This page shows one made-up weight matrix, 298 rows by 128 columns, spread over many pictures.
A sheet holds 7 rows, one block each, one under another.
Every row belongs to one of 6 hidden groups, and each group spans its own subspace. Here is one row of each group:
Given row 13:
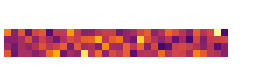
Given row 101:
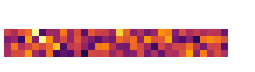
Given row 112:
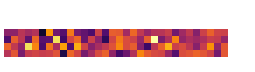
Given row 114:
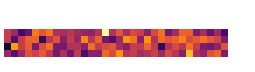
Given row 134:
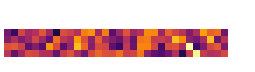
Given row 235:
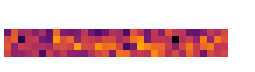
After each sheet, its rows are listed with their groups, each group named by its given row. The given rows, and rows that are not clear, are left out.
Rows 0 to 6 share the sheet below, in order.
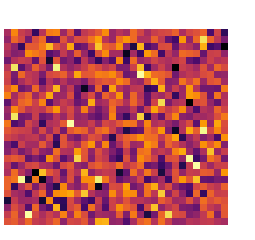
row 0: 114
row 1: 235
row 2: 134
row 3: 235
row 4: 134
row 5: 101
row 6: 112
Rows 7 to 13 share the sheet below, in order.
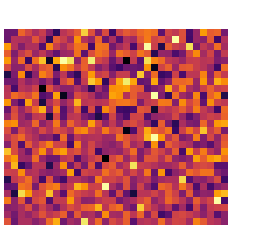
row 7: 134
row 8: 112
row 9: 112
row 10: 235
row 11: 13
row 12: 13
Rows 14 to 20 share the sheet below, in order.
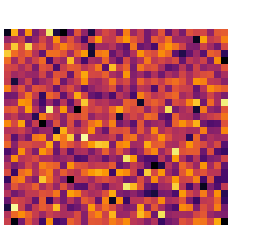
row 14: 112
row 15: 13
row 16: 114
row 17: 101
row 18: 235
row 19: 235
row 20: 235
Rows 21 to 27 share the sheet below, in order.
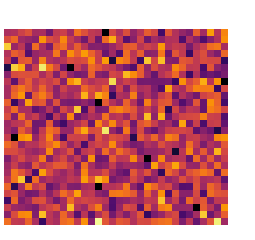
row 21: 114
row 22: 235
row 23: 101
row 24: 13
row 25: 134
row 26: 101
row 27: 112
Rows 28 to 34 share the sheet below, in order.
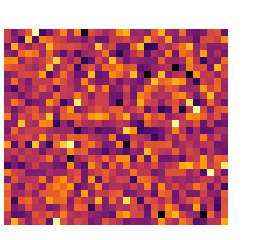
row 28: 101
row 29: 134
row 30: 134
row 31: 235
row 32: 112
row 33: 114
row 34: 235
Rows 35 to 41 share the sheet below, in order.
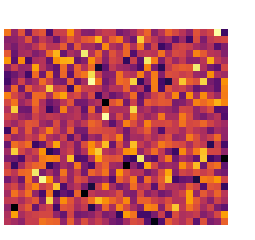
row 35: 13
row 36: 112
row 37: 13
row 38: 114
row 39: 114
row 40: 101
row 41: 235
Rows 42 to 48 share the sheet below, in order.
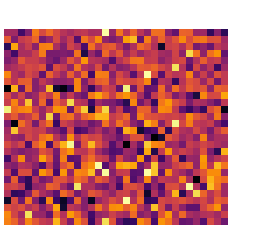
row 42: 114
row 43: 134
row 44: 112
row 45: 235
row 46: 112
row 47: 134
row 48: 112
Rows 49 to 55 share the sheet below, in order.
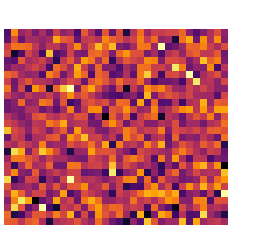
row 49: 235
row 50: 134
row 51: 112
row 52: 114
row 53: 235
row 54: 235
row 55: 114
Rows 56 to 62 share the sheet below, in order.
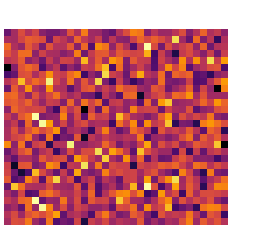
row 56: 134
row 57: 13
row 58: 13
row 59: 101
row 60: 13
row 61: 114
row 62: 101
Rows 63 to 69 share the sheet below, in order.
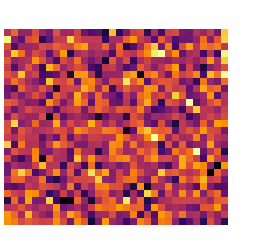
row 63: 235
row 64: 114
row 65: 134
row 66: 235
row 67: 112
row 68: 114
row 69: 112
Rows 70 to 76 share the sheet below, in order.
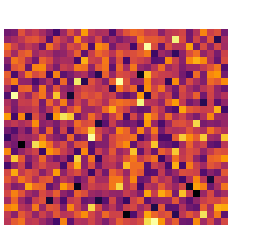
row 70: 134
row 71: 101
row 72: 235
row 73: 112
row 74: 114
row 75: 134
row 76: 235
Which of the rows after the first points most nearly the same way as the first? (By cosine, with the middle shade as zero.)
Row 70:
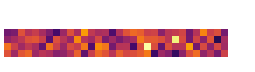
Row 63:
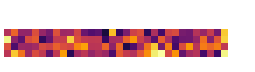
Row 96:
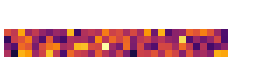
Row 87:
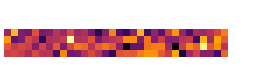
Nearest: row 96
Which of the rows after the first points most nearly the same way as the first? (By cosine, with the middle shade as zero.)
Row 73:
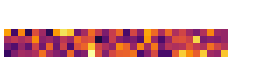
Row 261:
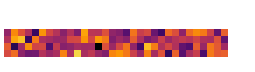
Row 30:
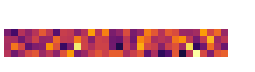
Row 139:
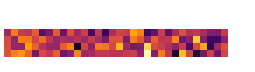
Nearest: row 30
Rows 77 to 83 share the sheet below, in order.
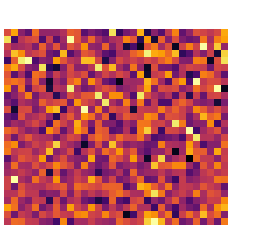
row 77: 235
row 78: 114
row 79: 13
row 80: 134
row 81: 134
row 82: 235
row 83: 235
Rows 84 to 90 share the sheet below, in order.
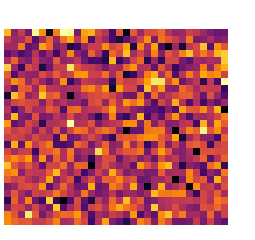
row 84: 112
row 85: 235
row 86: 235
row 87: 235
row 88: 112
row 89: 134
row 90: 112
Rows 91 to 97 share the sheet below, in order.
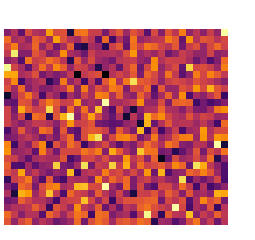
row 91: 13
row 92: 13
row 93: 13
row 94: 112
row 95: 13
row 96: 13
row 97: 134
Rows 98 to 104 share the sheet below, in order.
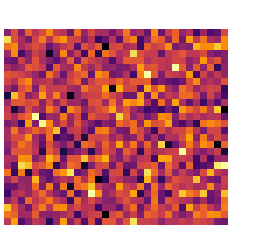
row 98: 13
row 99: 134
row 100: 235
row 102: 13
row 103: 112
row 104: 13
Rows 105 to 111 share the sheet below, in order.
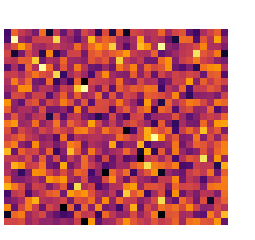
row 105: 235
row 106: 101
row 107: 134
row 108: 235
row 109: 235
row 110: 114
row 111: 114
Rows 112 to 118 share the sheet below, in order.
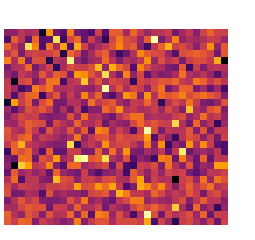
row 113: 13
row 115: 134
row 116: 13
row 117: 235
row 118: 134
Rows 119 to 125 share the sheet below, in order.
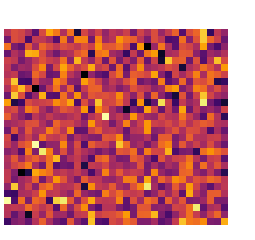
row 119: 114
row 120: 13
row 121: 114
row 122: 114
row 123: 101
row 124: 114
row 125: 112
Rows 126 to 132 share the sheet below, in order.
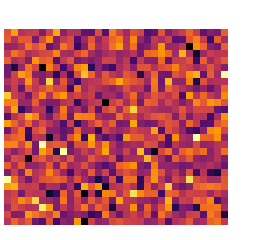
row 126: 134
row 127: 114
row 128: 13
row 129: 114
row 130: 112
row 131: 13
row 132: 101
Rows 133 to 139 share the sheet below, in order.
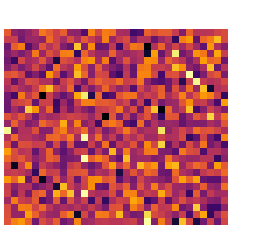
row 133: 134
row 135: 114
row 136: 114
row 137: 13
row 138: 101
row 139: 134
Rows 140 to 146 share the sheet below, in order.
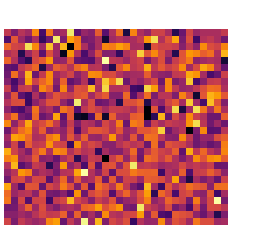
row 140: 112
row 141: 114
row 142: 134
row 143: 134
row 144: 13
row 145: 134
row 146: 13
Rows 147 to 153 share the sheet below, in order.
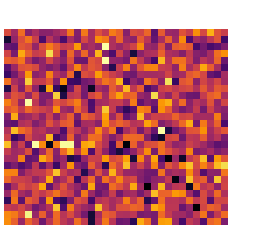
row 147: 13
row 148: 114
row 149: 112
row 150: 235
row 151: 112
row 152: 134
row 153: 112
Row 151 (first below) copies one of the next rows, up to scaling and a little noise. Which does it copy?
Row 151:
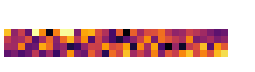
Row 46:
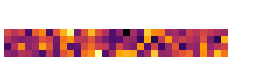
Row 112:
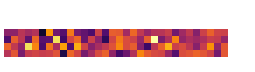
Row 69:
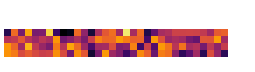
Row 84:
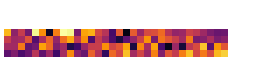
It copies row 84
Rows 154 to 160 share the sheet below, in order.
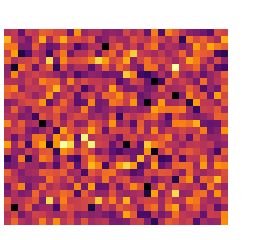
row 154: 13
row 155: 235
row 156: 134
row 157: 101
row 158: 112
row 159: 134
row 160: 235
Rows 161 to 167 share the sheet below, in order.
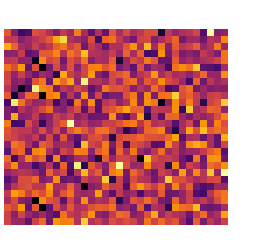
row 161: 114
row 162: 101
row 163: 114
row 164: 235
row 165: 101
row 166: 13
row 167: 101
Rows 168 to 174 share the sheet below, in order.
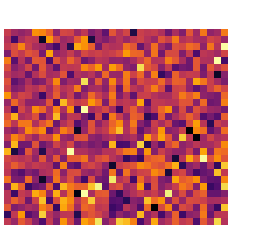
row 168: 114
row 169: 13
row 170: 101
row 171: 134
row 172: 235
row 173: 101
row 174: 112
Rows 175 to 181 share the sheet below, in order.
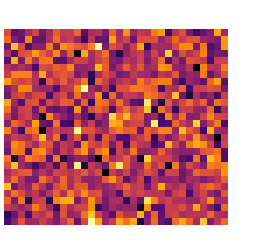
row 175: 101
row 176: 112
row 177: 134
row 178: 112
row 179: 101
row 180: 114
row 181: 112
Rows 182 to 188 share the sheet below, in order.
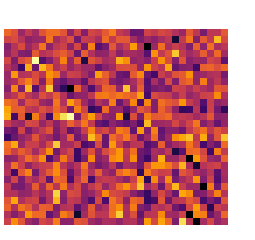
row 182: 134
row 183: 101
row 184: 112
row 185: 112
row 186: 134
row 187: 235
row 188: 134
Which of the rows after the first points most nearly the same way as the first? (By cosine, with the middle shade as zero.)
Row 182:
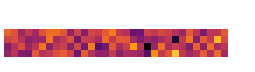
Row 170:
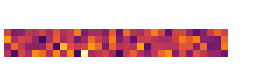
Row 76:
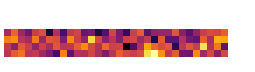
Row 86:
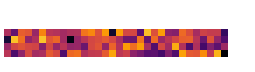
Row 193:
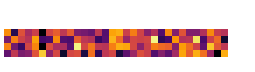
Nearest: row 170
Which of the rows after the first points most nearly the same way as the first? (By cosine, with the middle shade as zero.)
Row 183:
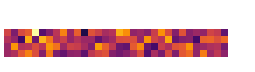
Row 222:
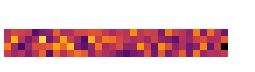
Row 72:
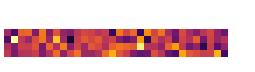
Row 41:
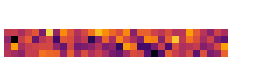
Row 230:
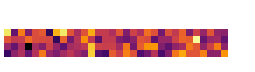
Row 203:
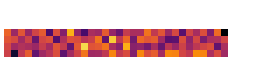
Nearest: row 41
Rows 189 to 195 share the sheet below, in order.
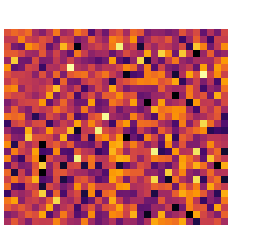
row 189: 134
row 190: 235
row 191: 134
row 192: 114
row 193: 112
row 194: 112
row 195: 134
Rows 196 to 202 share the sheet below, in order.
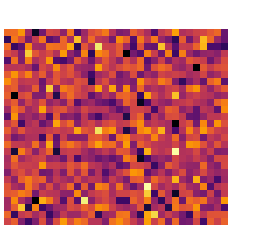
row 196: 114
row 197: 112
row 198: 235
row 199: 235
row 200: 235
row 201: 134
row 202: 101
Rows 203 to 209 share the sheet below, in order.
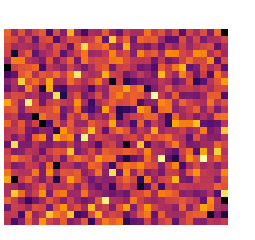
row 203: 13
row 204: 13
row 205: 112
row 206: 101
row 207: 235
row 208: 235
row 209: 114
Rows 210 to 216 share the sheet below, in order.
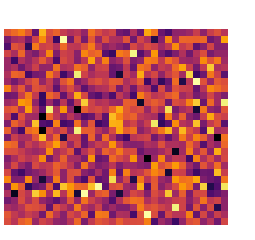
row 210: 112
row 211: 134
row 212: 114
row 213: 112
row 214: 134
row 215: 101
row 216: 134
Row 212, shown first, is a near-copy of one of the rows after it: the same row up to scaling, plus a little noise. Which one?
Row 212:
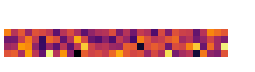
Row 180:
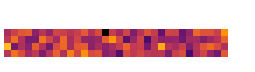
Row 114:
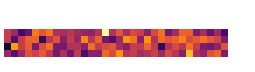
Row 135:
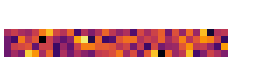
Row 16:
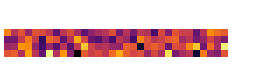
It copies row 16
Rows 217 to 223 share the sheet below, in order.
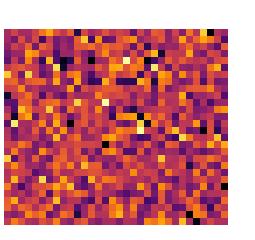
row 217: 114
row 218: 112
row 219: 13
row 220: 235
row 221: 114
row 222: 114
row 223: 134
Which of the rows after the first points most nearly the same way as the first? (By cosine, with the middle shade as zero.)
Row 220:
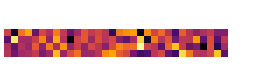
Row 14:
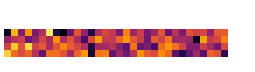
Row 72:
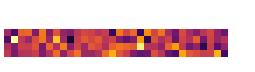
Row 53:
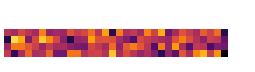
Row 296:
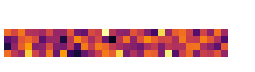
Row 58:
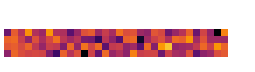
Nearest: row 72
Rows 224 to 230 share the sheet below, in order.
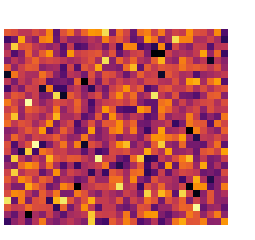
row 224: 235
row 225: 114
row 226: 112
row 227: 134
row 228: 101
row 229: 134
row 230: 112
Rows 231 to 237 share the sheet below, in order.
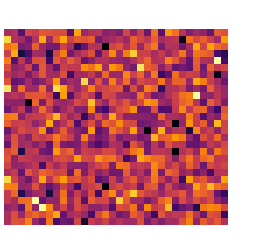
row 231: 13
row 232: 13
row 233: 112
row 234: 134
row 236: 13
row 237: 101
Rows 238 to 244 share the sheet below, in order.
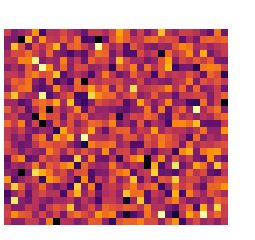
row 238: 101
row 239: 101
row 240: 114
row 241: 101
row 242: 134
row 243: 114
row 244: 235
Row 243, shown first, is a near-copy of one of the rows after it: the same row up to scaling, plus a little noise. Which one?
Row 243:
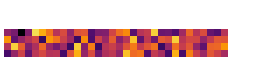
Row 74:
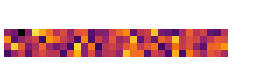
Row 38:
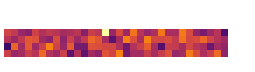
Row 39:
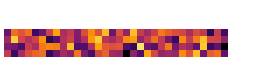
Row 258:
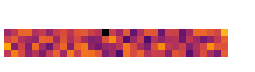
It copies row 74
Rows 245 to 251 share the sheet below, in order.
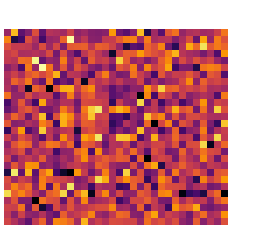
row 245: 235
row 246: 101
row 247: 112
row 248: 112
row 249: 114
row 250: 112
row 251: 101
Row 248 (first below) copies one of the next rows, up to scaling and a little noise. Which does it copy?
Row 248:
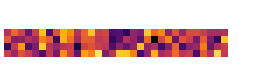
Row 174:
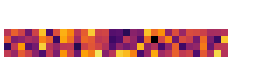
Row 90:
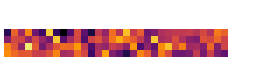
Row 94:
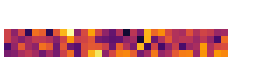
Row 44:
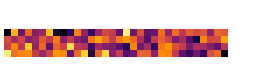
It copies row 174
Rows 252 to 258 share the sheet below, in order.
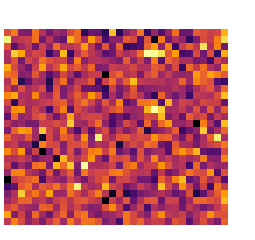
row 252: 235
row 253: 13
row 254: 235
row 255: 112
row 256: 101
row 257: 13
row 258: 114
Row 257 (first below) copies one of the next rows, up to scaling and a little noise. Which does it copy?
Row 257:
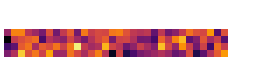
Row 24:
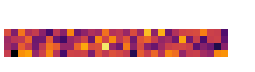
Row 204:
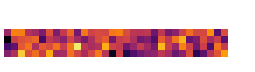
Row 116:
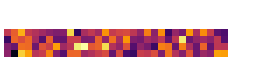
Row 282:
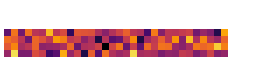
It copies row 204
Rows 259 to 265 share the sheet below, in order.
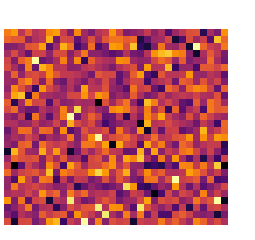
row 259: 134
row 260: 101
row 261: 101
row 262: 112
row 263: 235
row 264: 235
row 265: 13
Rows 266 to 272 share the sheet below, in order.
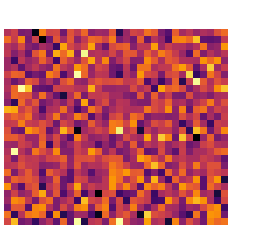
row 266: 101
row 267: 134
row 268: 114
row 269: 134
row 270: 235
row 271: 112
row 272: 101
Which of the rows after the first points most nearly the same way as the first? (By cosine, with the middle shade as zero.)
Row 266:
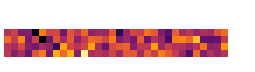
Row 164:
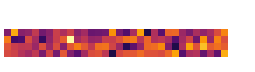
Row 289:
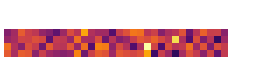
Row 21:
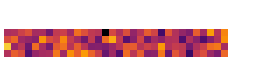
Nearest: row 21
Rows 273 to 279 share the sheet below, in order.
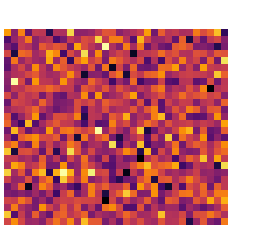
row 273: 13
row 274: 13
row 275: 114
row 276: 101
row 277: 235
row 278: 112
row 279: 114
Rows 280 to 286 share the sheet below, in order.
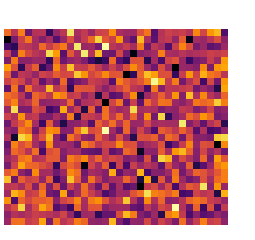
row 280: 13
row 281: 235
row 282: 13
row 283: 13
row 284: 13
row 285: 235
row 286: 235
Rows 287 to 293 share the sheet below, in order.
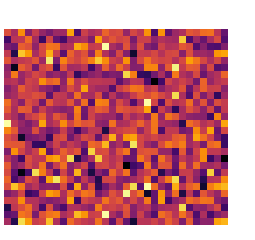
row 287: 13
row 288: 235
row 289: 134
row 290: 13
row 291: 114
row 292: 114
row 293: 13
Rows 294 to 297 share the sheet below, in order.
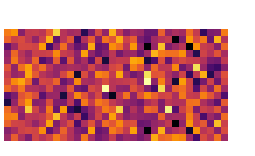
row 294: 134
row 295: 134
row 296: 114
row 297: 134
